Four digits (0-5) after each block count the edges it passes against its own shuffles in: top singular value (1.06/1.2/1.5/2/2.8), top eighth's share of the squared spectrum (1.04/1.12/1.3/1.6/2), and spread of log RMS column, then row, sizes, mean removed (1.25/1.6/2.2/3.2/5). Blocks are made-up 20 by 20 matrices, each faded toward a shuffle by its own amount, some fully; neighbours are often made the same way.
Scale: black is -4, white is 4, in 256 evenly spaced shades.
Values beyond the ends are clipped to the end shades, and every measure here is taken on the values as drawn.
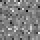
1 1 0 0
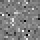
0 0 0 0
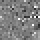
2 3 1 1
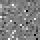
0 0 0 0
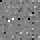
1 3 0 0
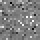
0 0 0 0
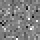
0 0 0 0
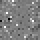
1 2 0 0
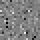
1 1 0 0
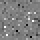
0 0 0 0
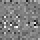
2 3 1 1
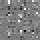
2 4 2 1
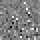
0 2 0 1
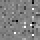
2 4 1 0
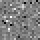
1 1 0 0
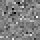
1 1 0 0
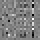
3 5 2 1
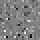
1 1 0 0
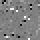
0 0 1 0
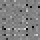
3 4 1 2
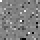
2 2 0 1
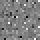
0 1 0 0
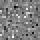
0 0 0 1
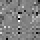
3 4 1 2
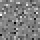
0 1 0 0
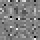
3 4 1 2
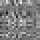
3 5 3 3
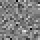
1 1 1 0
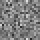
2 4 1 1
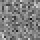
1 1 0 1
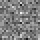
2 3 1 1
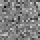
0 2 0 0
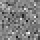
0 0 0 0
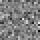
2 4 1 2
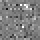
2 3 1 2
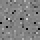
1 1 0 0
